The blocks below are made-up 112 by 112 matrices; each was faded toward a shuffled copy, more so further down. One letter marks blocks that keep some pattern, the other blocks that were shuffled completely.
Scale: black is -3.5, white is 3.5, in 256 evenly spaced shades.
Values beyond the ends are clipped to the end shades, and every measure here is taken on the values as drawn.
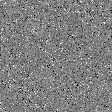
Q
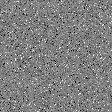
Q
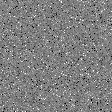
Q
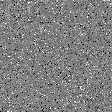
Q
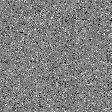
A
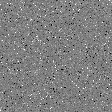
Q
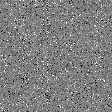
A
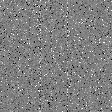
A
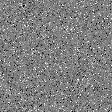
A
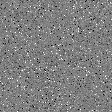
Q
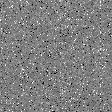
A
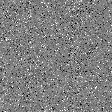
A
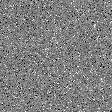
Q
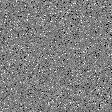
Q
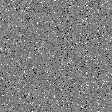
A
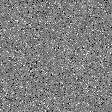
Q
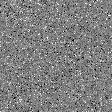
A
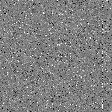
A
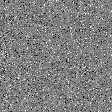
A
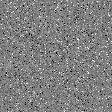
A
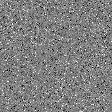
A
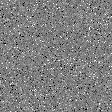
Q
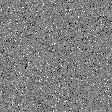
Q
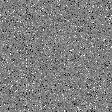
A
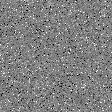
Q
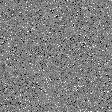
Q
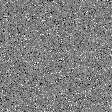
Q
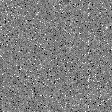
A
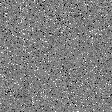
Q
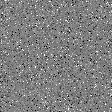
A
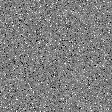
Q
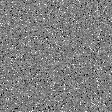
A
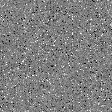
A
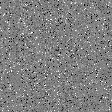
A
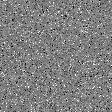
Q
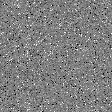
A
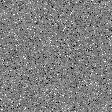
Q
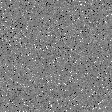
Q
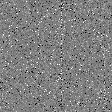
A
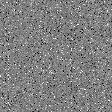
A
